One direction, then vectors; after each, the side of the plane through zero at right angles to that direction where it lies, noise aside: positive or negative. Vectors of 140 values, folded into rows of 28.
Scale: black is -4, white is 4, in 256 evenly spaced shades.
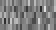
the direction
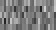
positive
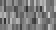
positive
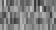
negative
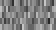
positive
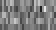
positive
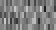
negative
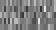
positive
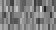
negative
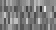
positive
